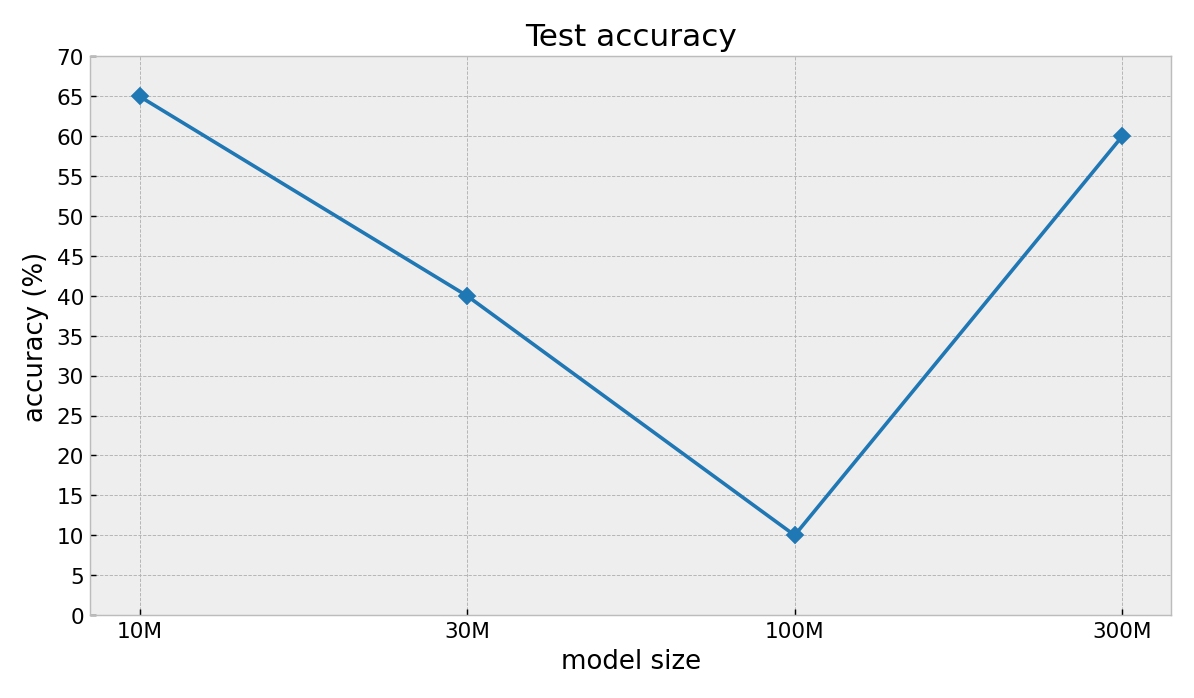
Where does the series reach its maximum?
10M
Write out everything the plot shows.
Title: Test accuracy
x-axis: model size, ticks 10M 30M 100M 300M
y-axis: accuracy (%), ticks 0 5 10 15 20 25 30 35 40 45 50 55 60 65 70
Values:
65 40 10 60
